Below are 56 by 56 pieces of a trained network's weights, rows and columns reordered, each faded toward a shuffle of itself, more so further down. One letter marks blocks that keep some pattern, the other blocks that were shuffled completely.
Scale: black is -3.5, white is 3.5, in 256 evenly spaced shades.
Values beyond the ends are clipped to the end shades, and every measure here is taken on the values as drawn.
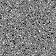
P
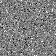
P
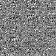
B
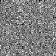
B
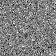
P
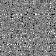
B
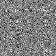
B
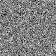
P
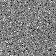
P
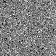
P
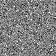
P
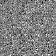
B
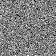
P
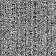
B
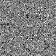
B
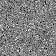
P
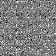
B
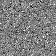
P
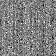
B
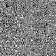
B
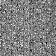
B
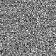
B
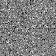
B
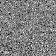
B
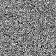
B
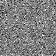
B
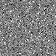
P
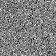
P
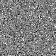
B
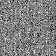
B
